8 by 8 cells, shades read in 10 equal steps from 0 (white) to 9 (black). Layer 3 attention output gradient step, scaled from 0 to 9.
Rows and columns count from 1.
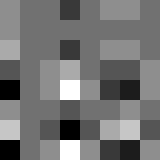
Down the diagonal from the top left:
4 5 5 3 4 5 2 4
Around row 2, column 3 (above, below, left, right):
5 5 5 5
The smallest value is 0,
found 2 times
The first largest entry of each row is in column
4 2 4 1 1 4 4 1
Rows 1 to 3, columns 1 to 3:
4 5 5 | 4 5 5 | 3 5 5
